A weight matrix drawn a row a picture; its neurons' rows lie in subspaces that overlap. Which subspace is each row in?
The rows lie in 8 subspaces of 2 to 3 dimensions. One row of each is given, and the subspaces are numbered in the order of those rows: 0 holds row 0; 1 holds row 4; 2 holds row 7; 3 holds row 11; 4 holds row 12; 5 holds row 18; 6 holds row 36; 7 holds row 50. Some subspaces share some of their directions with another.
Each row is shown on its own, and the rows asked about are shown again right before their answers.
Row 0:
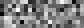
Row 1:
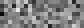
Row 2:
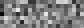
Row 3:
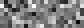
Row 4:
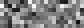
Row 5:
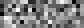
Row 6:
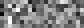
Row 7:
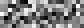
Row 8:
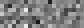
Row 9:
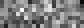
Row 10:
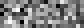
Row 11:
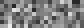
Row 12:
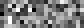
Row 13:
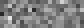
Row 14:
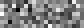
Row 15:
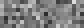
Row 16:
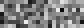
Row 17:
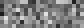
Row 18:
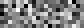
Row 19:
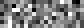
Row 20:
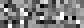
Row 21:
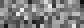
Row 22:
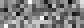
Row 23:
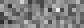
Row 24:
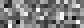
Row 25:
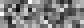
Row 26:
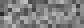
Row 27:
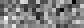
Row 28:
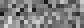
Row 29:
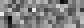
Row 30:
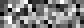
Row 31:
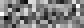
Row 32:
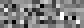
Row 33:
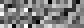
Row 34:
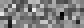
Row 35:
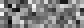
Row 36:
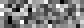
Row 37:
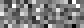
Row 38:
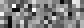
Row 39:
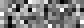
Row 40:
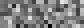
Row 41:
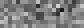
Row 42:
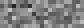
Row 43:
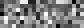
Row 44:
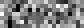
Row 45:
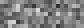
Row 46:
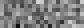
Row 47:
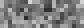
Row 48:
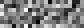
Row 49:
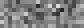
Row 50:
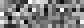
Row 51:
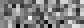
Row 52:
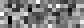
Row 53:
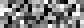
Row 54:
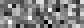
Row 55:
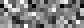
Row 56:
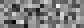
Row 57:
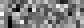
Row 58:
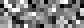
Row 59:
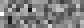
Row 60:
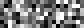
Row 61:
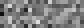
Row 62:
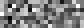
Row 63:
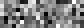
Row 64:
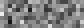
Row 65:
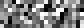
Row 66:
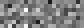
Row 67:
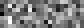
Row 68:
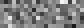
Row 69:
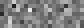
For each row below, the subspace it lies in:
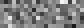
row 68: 5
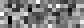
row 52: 0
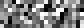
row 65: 0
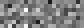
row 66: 3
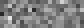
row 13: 5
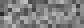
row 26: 2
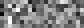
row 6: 1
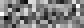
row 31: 2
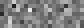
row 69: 2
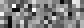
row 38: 3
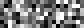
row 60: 6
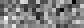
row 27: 0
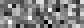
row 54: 7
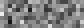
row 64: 4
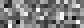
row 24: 6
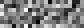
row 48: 3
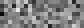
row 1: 5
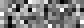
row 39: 7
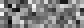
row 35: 1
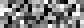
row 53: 4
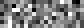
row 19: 3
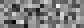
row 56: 6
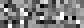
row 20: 6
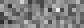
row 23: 7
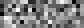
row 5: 0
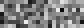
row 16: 7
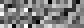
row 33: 3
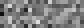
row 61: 3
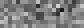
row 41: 0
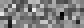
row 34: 6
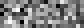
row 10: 6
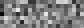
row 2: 0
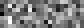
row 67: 7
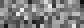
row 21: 4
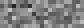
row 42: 2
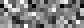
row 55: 1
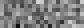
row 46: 7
